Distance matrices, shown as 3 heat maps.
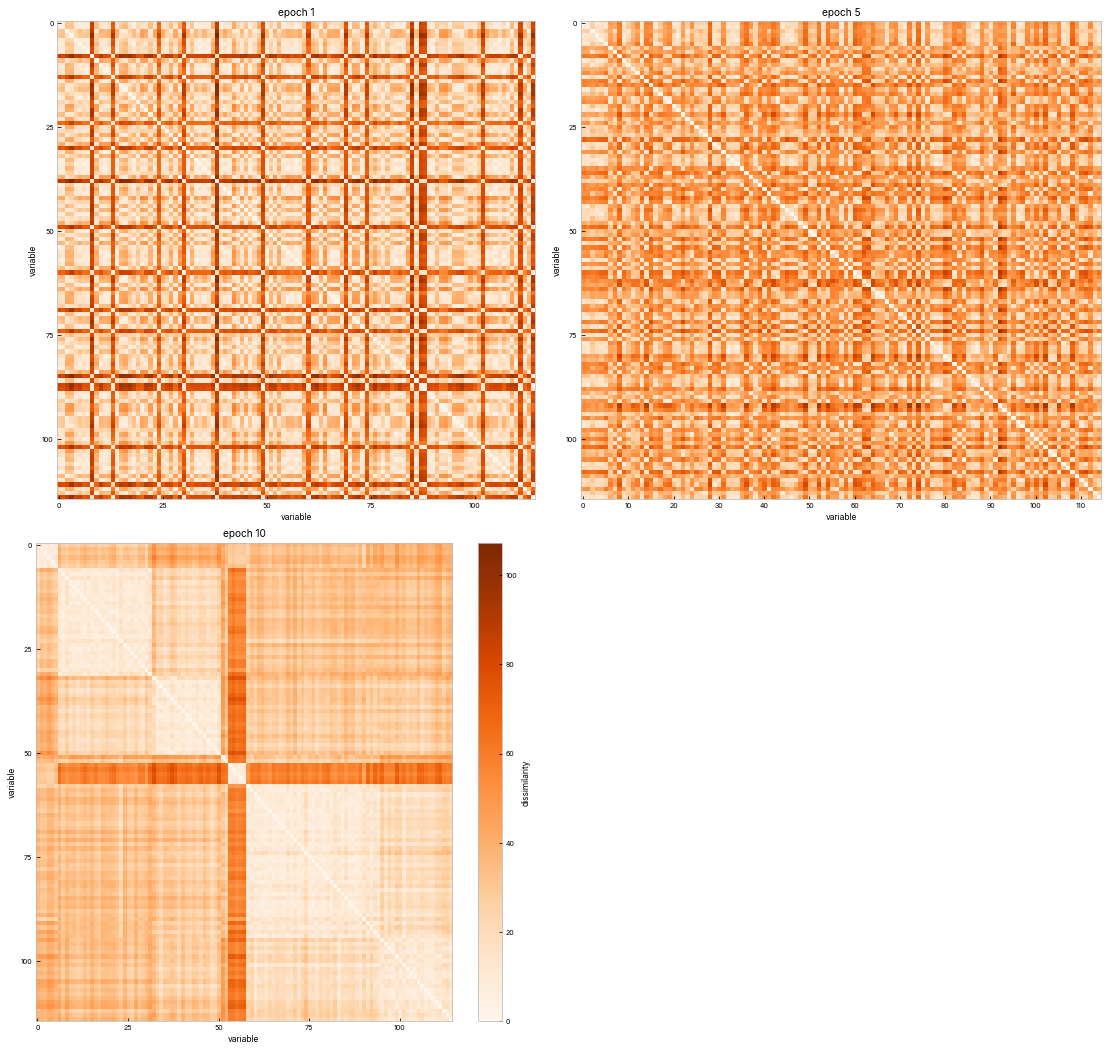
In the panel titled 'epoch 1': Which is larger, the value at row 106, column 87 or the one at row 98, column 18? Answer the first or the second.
the first
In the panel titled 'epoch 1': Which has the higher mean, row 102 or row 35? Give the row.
102
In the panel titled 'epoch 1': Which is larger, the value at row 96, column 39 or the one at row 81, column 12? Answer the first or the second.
the first
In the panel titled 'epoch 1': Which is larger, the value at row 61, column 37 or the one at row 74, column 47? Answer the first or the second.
the second
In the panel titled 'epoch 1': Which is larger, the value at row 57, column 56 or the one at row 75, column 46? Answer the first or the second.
the second
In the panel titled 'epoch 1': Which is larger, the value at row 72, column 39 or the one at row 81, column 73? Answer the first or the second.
the first
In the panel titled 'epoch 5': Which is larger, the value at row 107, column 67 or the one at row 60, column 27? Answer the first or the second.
the second
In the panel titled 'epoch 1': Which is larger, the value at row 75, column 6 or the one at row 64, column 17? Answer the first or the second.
the second
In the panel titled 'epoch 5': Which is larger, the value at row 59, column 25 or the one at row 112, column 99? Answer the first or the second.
the first
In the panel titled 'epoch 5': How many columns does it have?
115
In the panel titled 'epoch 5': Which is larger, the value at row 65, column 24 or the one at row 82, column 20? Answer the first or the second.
the second
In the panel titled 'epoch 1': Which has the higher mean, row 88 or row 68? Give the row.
88
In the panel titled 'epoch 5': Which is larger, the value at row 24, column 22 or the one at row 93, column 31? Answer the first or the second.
the second
